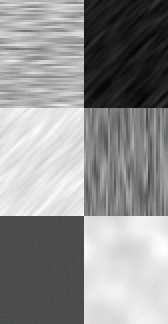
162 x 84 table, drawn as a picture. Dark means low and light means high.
The table splits into 3 rows of 2 panels. Panel 1,1: high, streaked across. Panel 1,2: very low, slanting up to the right, faint in contrast. Panel 2,1: very high, slanting up to the right, faint in contrast. Panel 2,2: middling, streaked downward. Panel 3,1: low, flat. Panel 3,2: very high, smooth, faint in contrast.
